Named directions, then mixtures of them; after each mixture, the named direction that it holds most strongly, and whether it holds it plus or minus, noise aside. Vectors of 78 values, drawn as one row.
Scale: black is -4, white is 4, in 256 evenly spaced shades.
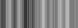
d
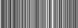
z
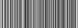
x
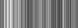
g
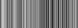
z, minus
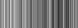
g, plus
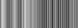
d, minus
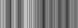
d, minus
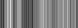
d, plus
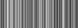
g, plus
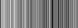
z, minus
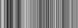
g, minus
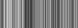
g, plus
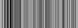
g, minus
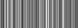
z, plus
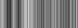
d, minus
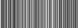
z, plus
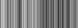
d, minus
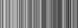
g, plus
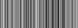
z, minus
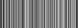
x, minus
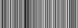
x, plus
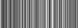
z, plus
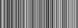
z, minus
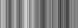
d, minus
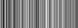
z, plus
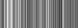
g, plus
